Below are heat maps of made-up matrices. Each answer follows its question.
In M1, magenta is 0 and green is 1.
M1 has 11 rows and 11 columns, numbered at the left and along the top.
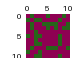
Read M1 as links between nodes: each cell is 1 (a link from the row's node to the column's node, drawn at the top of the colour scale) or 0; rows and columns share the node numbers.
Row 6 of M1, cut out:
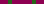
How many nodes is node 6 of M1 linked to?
2
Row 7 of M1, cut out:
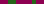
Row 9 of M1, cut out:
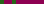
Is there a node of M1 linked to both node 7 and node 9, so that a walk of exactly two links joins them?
yes
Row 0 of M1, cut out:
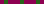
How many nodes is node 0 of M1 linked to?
3
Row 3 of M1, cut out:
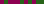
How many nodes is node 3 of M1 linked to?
5
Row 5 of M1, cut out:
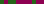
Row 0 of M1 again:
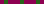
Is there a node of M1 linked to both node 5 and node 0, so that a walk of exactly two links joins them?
no
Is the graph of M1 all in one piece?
yes
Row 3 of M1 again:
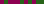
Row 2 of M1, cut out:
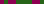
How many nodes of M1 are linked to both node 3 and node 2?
4
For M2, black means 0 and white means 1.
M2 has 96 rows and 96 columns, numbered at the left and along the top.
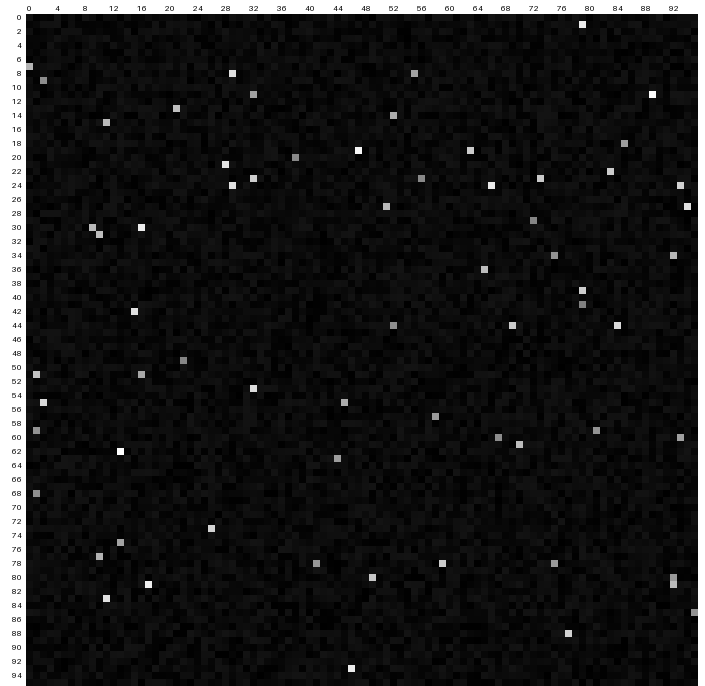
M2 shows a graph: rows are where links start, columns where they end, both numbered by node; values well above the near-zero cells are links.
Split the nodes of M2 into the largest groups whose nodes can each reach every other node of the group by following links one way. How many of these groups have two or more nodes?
0
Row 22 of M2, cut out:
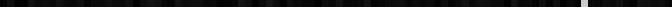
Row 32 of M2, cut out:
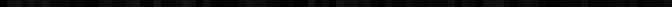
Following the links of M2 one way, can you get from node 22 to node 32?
yes
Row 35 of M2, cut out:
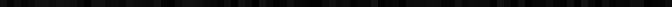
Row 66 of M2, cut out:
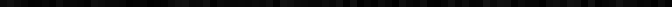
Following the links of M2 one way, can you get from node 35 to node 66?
no
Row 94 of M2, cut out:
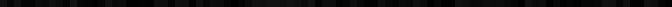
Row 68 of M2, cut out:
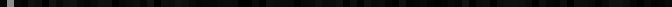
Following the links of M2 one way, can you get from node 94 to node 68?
no
